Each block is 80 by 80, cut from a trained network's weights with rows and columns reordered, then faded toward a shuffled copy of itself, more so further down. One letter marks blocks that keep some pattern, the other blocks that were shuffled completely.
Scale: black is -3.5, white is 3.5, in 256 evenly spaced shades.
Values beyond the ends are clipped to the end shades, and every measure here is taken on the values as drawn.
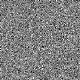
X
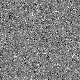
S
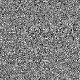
X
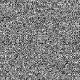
X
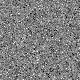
S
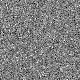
S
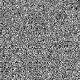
X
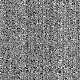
X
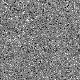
S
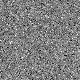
S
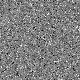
S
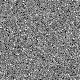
S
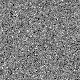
S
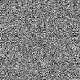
X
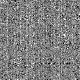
X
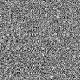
X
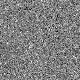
S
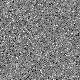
S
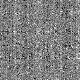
X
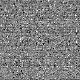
X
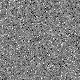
S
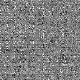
X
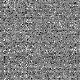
X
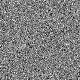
S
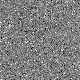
S
